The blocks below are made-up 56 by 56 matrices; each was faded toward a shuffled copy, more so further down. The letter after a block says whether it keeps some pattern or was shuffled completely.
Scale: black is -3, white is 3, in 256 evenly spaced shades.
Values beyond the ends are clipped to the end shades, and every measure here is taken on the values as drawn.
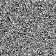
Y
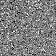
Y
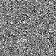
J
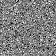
Y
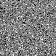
Y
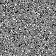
Y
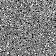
Y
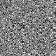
J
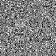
J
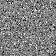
Y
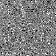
J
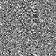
J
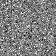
Y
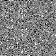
J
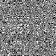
J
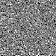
J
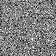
Y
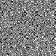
J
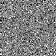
J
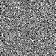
J
